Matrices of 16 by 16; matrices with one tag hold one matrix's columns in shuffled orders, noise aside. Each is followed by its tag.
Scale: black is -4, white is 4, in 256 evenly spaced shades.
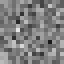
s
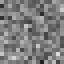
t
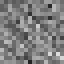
t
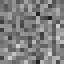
t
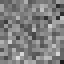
t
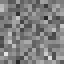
t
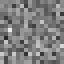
s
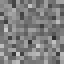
s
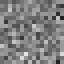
t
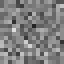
s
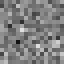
s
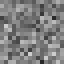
t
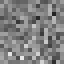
t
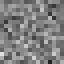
t
